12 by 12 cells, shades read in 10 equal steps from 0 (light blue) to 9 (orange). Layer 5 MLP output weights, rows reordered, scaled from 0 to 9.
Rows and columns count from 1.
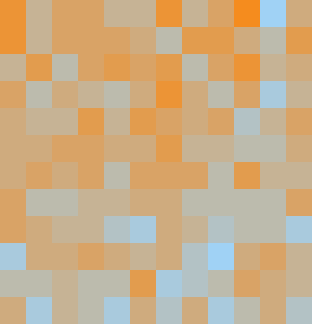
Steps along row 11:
same up down same up down up up up down down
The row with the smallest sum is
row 12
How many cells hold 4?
27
